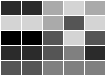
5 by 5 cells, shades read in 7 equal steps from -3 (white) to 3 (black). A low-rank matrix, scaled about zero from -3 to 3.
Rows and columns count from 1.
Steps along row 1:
same down down up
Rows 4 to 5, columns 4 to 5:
0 2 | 0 0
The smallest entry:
-2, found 5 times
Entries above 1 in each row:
2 0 2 3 0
